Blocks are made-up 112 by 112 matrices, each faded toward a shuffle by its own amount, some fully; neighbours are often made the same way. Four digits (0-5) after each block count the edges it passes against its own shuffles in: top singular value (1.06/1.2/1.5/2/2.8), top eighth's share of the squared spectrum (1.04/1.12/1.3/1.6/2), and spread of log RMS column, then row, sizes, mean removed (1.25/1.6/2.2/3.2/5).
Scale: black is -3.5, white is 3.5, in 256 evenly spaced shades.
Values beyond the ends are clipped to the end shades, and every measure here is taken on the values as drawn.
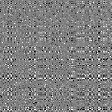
5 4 3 4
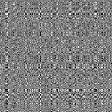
5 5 4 4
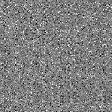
4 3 2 1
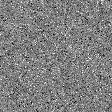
2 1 0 0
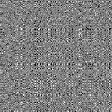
5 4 3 3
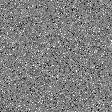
2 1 0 0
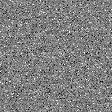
3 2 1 1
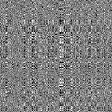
5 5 4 3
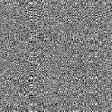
5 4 3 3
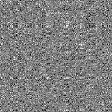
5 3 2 2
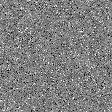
0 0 0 0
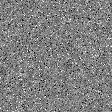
1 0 0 0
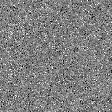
3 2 0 0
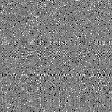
5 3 2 3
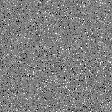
3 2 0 0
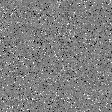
2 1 0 0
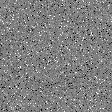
0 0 0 0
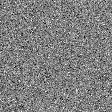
0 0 0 0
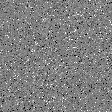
0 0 0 0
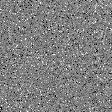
3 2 0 1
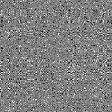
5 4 3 3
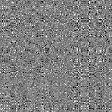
5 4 3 3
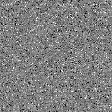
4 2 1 1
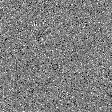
0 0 0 0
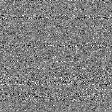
1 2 0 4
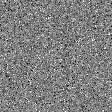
0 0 0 0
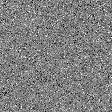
0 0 0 0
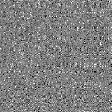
4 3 2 2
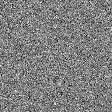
1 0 0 0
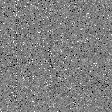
3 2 1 0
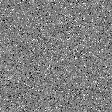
2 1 0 0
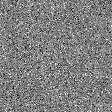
2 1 0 0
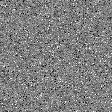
3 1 0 0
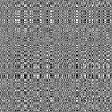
5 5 4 4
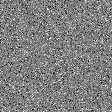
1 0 0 0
